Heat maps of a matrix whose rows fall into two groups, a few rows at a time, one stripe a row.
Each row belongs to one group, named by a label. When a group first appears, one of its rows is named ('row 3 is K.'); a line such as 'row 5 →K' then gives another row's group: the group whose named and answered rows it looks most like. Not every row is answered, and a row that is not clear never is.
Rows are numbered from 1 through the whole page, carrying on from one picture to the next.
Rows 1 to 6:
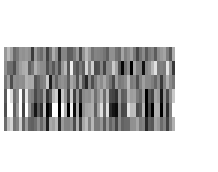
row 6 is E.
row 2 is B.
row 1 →E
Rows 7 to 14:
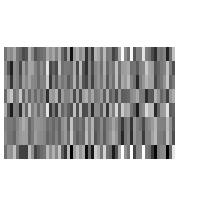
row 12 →B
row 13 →B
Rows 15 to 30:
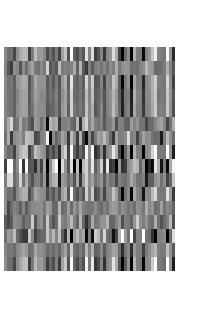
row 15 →B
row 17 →B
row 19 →B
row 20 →E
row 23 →E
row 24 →E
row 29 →B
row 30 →B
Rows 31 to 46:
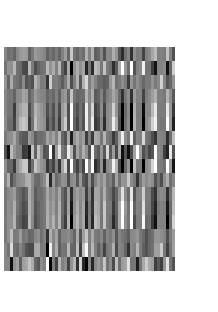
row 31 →B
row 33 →E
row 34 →B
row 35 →B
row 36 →B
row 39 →B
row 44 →E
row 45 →E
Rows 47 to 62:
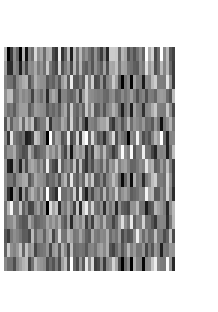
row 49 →B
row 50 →E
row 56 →B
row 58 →E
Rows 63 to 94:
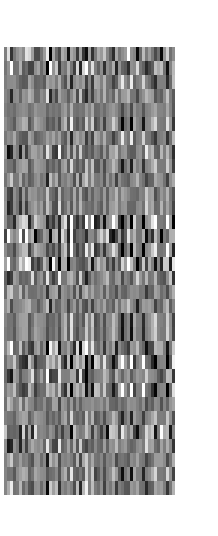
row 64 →E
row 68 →B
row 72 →E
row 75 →B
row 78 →E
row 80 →E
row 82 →B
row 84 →E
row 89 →B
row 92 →E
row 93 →B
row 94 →E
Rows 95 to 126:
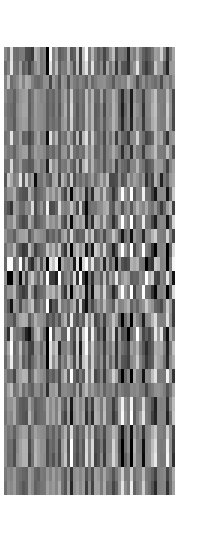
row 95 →E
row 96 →E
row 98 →B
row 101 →E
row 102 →B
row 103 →E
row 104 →E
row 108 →B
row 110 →E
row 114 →B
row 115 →E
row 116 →E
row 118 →B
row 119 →E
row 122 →B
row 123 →B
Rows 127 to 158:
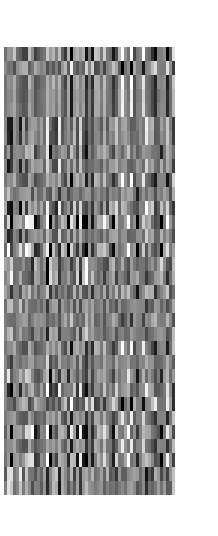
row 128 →B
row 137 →E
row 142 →E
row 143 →E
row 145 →E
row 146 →B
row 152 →B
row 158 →E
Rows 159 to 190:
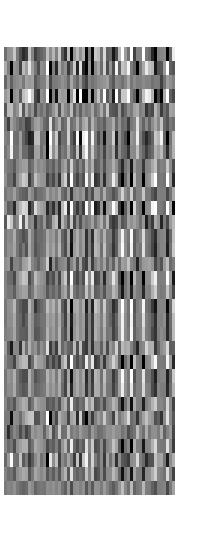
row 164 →E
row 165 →E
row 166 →E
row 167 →B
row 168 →B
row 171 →E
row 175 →B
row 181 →B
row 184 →B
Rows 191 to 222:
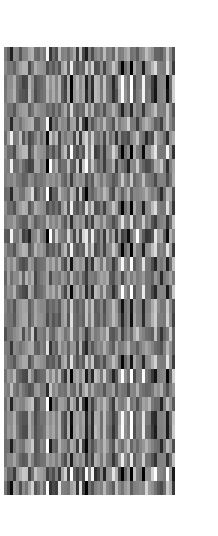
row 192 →B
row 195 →B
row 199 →E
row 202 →B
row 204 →E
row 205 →B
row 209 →B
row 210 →B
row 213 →B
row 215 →E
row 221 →B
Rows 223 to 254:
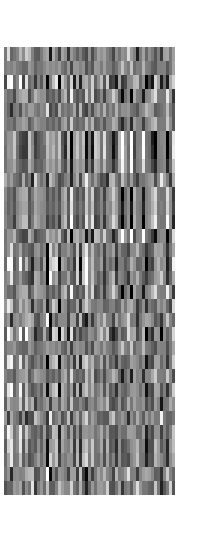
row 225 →E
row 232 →E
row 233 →B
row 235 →B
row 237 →E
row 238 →E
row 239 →E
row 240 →B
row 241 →E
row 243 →E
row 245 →E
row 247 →E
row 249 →E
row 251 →E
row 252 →E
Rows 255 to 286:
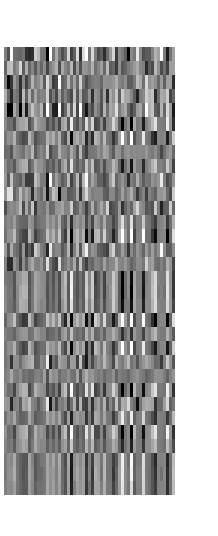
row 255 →E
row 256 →E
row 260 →B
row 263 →B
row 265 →E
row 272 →B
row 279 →B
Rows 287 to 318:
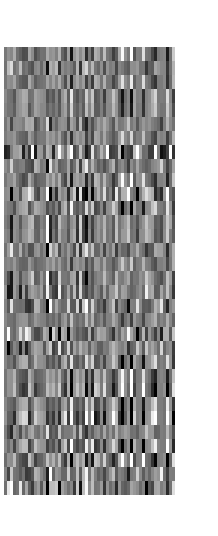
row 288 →E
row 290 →B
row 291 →B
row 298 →B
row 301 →E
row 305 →E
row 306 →B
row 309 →B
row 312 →B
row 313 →B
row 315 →B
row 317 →E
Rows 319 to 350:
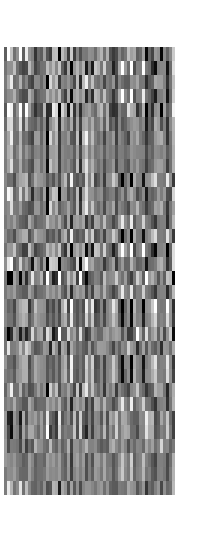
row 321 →E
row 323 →E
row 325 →E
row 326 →E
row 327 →E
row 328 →B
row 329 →E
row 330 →E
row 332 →B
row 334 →E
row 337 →B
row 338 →B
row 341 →B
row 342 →B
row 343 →E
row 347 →E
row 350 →E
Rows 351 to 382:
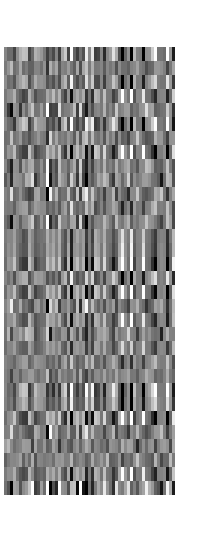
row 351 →B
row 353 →B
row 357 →E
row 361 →E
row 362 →B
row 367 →B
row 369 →E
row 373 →B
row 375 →B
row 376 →B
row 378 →E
